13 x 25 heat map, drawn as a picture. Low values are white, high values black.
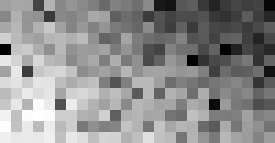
The halves do not mirror each other. The top right is the calmest part. The ninth with the highest average is the top right. The ninth with the lowest average is the bottom left. No single row or column stands out from its neighbours. Values rise toward the top right.
